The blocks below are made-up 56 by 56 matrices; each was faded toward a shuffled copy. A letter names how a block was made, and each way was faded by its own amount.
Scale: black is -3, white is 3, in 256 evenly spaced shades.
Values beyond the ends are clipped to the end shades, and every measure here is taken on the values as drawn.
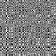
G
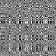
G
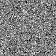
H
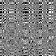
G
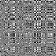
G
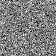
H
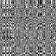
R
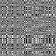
R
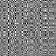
R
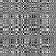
R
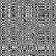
G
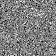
H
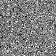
H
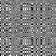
R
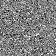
H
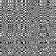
G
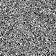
H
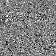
H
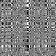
G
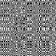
G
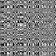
R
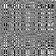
R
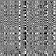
R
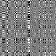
R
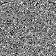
H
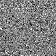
H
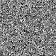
H
